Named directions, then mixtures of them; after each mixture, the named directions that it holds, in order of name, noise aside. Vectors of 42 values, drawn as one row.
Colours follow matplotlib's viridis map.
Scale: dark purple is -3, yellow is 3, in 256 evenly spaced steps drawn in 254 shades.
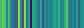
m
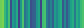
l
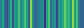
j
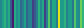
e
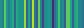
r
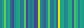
e, r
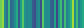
j, l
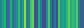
j, r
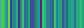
l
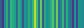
j, l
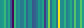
e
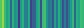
l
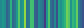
j, r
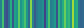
j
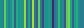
r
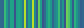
l, r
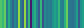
m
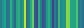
j, r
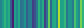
e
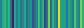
e
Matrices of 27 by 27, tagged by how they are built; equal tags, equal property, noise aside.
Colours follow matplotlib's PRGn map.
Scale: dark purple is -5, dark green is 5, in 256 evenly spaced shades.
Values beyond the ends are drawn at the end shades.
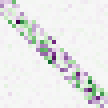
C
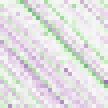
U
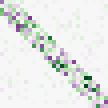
C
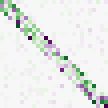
C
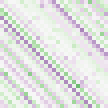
U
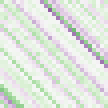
U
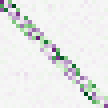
C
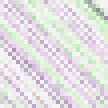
U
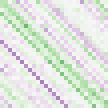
U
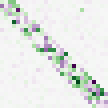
C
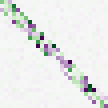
C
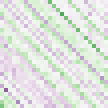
U
